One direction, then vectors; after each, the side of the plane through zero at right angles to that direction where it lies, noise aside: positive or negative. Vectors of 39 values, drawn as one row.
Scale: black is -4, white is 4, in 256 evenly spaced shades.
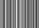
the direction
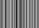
negative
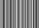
positive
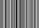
negative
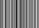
negative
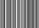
positive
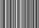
positive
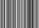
positive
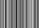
negative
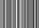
positive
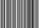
positive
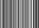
positive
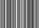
positive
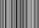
negative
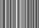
positive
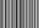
negative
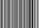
negative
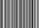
negative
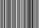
positive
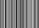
negative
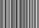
negative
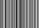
negative
